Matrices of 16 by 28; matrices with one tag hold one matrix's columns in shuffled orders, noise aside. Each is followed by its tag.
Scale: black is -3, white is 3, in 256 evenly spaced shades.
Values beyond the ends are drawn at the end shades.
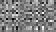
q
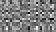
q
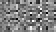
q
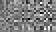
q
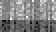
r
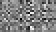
q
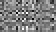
q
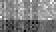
r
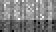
r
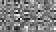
q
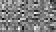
q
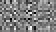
q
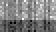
r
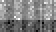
r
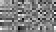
q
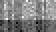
r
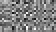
q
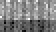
r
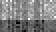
r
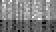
r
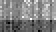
r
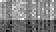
r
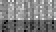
r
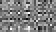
q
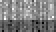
r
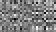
q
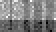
r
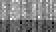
r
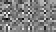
q
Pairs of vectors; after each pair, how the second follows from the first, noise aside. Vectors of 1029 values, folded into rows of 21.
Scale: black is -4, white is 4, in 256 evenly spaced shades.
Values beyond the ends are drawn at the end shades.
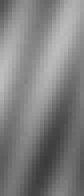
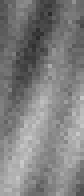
reversed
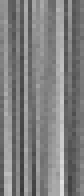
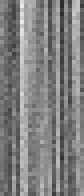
reversed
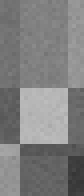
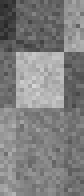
reversed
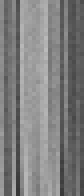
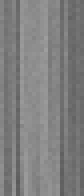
shrunk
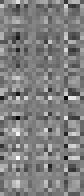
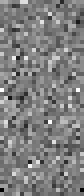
shuffled
